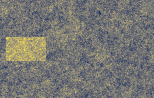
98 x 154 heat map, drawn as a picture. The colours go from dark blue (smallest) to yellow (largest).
The texture is blotchy. There are no regular stripes. The middle left is the ninth with the highest average. An odd patch, higher than its surroundings, sits in the middle left.
